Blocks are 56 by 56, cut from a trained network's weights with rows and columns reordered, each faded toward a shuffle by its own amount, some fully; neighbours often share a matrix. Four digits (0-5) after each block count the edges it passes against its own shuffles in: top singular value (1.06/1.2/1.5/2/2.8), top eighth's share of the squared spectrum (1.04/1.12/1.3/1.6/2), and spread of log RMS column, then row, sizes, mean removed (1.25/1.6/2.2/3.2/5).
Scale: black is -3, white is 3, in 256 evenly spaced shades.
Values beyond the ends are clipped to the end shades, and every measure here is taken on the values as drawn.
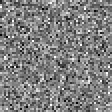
0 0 0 0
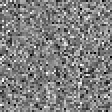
3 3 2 0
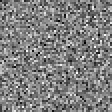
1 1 0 0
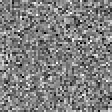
0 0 0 0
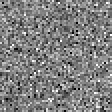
0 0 0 0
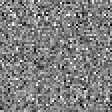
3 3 1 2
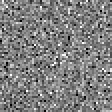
0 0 0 0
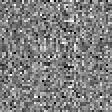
3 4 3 2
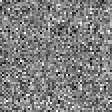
2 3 1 1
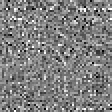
3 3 1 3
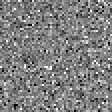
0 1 0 0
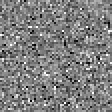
1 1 0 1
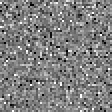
1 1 0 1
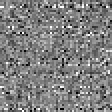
3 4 1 3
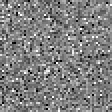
1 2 1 0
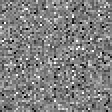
2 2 1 0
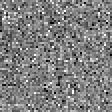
2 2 0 1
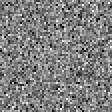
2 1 0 0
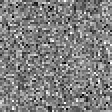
1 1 0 0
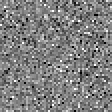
0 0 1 0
